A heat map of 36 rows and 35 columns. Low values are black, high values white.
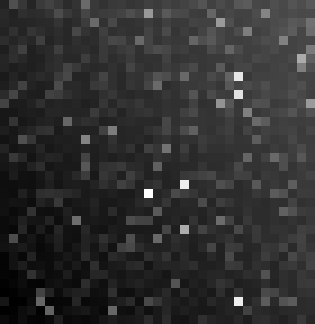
Most values sit low, with a long tail of high ones. On average the colour sits 20% of the way up the scale. No regular stripes run through it. The halves do not mirror each other. The ninth with the highest average is the top right. The field climbs toward the top right.
